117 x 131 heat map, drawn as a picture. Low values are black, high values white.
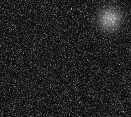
Ninth with the highest average: top right. Mirror symmetry: none. Histogram: skewed, a long tail of high values. Bumps: one, in the top right.
